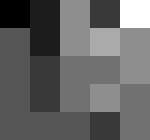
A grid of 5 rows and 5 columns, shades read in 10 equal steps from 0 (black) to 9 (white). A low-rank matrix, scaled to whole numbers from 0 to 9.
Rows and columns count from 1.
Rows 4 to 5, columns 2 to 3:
2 4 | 3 3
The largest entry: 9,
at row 1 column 5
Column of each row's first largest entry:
5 4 5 4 5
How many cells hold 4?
5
